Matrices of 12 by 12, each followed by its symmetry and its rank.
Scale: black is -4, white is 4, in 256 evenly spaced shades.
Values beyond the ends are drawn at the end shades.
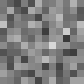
neither, full rank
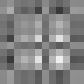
symmetric, rank one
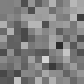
antisymmetric, full rank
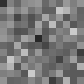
symmetric, full rank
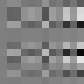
neither, rank one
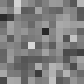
antisymmetric, full rank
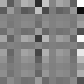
neither, rank one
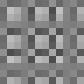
symmetric, rank one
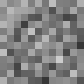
symmetric, full rank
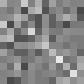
symmetric, full rank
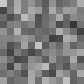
neither, full rank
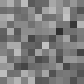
neither, full rank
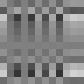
neither, rank one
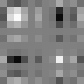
symmetric, rank one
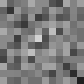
symmetric, full rank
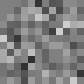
antisymmetric, full rank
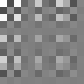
symmetric, rank one
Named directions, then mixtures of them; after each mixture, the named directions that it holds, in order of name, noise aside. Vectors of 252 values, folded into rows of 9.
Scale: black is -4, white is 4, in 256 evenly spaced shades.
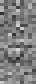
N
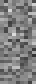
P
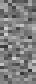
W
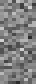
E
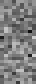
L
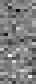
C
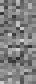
N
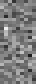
L, W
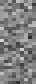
E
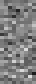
C, W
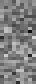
L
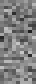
E, L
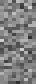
E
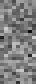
L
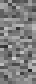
W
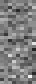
C, P
